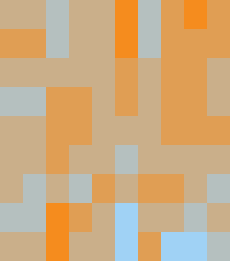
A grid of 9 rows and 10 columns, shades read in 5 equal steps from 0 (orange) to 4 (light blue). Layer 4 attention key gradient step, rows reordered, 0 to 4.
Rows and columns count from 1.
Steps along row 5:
same down same up same same down same same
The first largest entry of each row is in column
3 3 1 1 1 6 2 6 6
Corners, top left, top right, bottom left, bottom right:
2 1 2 3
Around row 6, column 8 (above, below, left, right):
1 1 2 2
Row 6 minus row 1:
0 0 -2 0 0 3 -1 1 2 1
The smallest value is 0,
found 5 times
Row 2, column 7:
3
